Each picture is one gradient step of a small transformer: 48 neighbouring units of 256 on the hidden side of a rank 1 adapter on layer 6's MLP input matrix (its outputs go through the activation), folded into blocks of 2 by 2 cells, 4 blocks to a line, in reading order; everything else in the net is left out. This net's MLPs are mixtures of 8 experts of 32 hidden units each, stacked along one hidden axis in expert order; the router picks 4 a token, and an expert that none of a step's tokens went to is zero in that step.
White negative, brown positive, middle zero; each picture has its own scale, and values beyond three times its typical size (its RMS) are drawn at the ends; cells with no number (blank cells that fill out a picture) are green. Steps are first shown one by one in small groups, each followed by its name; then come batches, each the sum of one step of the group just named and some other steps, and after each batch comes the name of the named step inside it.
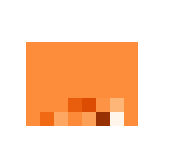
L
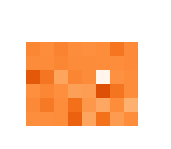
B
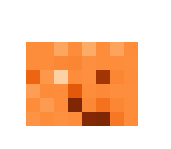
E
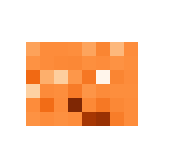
E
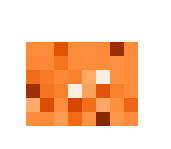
B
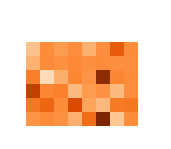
E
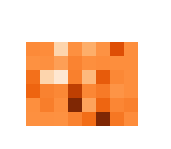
E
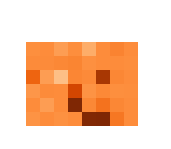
E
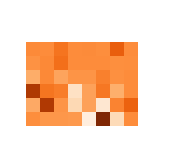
B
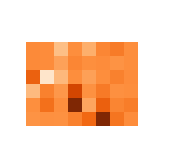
E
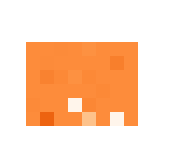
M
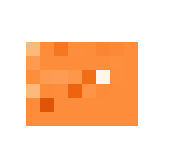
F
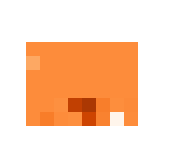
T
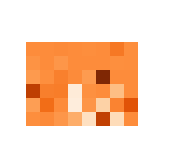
M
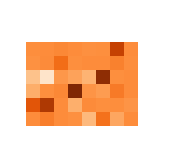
M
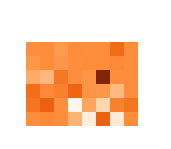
T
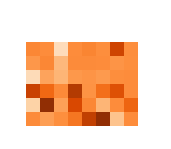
T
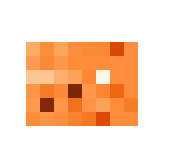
F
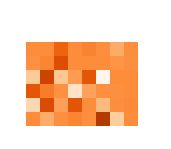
T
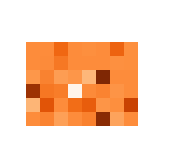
M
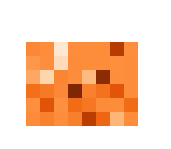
T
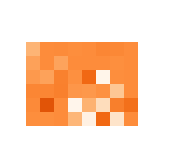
F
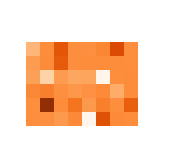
F
